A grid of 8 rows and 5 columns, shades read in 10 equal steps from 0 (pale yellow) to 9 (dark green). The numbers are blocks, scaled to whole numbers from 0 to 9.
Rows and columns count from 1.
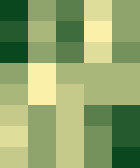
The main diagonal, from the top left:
9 3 6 3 3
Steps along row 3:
down up down up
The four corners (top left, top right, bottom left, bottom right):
9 4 2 9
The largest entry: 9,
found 3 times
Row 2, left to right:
8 3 7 0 4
